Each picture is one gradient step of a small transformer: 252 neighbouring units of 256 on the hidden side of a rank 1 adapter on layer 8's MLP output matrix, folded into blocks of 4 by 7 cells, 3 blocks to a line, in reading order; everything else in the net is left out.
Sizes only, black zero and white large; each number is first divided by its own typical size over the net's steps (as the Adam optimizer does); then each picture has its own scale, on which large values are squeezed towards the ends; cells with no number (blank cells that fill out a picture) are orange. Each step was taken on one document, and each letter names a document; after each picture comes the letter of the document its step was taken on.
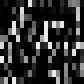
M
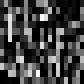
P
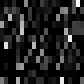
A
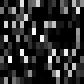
M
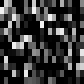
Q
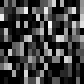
Q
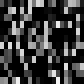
M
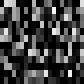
Q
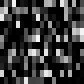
Q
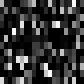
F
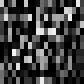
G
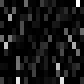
A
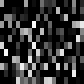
P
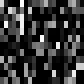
M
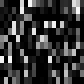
M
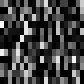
P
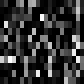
M
